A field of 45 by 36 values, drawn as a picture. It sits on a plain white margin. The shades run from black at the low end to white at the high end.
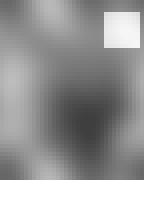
The ninth with the highest average is the top right. The top right is the roughest part. The halves do not mirror each other. There are no regular stripes. An odd patch, higher than its surroundings, sits in the top right.
